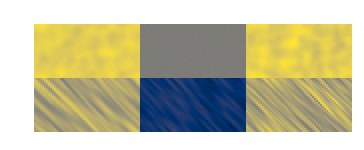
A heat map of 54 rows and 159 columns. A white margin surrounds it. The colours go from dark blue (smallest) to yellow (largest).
The table splits into 2 rows of 3 panels. Panel 1,1: very high, blotchy, faint in contrast. Panel 1,2: middling, flat. Panel 1,3: very high, blotchy, faint in contrast. Panel 2,1: high, slanting down to the right. Panel 2,2: very low, slanting down to the right, faint in contrast. Panel 2,3: high, slanting down to the right.
